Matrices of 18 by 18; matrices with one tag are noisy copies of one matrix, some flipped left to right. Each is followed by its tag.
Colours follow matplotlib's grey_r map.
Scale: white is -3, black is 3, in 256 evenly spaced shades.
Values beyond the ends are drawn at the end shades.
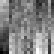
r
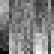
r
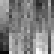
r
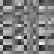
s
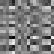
s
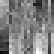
r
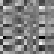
s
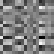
s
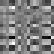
s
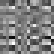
s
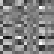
s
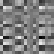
s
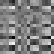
s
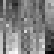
r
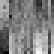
r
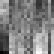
r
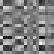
s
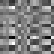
s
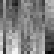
r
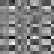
s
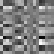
s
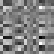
s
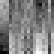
r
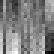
r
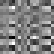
s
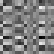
s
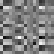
s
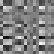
s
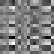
s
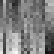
r
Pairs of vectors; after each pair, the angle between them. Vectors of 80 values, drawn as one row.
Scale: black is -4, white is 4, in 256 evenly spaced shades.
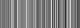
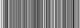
orthogonal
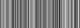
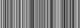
partly opposed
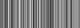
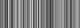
nearly parallel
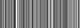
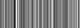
nearly parallel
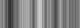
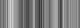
nearly opposite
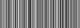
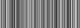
partly opposed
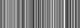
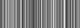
nearly parallel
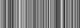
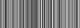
orthogonal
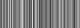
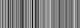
nearly opposite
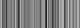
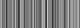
nearly parallel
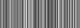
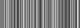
orthogonal
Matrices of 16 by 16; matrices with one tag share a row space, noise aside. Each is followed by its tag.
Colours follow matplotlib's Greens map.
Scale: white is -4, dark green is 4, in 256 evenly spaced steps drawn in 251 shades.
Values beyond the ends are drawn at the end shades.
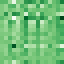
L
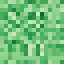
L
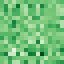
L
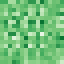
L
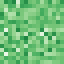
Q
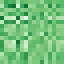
Q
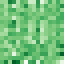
L
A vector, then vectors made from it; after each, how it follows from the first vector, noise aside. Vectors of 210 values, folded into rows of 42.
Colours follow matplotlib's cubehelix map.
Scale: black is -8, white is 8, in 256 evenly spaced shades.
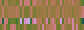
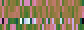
scaled up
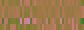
shrunk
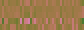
shrunk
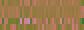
shrunk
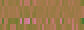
shrunk
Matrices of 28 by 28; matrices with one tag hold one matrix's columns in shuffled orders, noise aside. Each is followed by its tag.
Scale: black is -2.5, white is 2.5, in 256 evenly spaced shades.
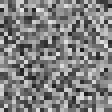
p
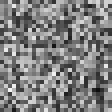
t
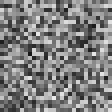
p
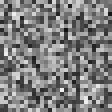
t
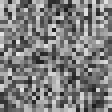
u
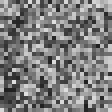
t
